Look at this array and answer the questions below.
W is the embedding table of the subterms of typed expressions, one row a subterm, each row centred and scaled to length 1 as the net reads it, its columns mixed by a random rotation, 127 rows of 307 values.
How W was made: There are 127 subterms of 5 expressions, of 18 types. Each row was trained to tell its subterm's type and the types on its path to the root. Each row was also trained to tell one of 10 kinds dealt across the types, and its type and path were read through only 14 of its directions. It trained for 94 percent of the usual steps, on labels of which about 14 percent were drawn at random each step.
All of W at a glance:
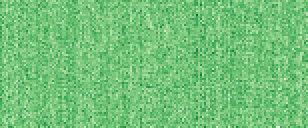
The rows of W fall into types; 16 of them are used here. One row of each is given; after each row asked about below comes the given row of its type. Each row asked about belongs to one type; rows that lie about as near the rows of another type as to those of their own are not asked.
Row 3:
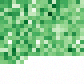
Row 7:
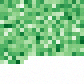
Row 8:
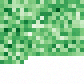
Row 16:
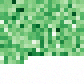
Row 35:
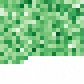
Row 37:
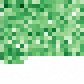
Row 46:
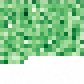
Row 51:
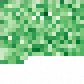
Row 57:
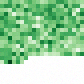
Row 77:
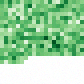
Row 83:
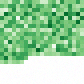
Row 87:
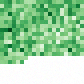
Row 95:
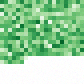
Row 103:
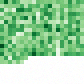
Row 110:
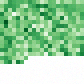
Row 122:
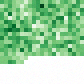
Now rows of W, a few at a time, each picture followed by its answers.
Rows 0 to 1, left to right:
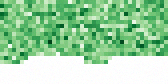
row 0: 57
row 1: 122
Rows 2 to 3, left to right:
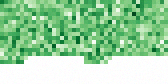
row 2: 8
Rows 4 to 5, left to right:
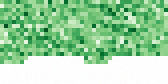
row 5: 37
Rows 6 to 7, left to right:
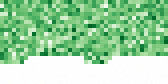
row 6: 87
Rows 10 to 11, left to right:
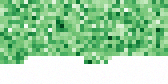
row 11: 122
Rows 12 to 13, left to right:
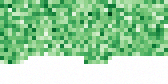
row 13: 3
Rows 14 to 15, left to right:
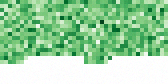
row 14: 95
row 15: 35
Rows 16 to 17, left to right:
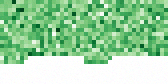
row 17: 110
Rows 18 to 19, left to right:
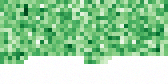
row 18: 3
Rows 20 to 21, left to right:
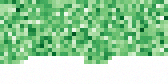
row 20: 35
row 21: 16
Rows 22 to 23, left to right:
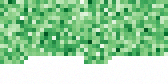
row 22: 77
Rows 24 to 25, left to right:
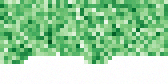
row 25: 35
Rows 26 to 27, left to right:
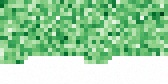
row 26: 16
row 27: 83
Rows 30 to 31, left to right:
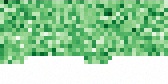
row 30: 87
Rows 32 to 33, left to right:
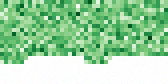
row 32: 83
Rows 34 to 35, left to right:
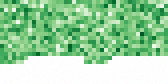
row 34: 3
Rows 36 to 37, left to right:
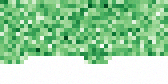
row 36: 103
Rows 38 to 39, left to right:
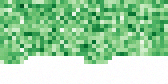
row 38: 83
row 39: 103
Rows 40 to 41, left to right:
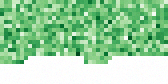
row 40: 122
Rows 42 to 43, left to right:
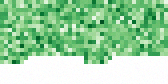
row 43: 7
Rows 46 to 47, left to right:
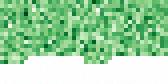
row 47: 7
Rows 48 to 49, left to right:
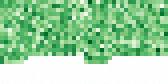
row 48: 77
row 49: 95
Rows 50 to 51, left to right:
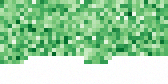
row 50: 35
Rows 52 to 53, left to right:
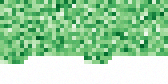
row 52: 16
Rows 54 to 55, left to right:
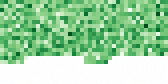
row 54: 95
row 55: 122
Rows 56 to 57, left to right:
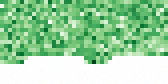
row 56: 37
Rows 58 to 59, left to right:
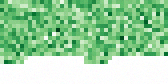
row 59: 7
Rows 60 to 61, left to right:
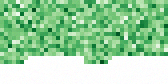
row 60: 110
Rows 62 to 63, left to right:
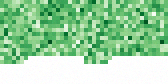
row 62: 57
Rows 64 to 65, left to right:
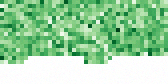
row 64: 87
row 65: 51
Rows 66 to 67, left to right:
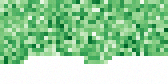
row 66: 57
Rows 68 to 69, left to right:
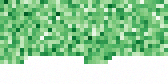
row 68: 87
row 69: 77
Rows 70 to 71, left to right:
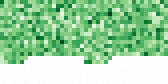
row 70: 16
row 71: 46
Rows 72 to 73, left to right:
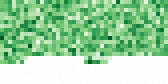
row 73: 122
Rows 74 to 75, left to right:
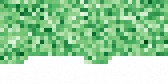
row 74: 37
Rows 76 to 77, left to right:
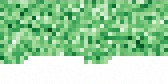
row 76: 103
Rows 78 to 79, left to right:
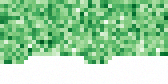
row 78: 57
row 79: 103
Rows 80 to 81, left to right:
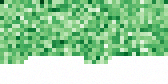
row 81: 87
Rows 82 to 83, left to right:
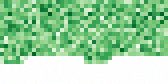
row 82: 103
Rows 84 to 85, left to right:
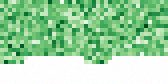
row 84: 37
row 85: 7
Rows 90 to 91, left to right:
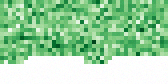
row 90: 77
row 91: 7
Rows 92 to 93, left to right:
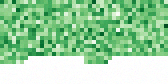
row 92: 35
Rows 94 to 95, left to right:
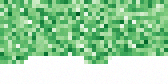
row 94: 3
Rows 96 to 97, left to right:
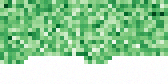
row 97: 83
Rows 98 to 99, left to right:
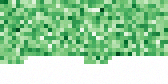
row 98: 103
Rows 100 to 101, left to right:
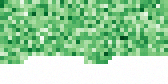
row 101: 16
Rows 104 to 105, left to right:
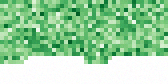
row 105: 37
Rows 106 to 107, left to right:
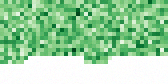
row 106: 51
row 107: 95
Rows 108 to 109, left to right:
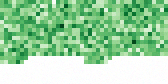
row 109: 57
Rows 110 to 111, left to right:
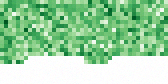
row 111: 3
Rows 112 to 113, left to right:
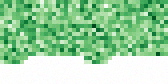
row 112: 95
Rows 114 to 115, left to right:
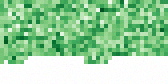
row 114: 77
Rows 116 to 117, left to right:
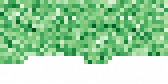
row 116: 110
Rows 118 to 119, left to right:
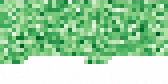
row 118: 57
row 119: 16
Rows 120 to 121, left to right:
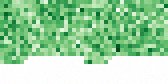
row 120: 57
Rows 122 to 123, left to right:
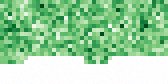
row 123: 7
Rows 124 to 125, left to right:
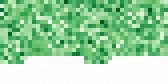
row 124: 103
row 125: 7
